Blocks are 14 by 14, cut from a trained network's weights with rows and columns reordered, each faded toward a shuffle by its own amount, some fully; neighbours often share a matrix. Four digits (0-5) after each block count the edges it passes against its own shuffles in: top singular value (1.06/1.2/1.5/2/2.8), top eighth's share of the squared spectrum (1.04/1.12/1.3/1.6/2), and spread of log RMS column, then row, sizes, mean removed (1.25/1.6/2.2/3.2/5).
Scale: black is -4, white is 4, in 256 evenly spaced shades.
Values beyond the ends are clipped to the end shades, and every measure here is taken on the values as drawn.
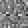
1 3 0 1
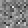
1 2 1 0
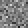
0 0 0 0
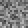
0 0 0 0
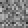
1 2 1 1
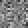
2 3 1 0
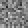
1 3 0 0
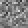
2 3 0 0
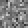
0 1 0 0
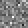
0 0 0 0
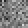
1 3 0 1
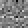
2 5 1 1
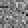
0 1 1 0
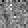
1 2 0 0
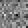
2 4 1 1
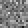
0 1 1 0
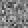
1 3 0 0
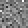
1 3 1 0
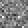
1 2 0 0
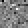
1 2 0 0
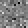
0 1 0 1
